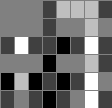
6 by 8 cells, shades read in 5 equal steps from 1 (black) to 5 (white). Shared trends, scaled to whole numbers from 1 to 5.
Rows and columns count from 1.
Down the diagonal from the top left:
3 3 2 1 1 3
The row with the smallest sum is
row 5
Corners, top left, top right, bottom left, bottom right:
3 2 2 2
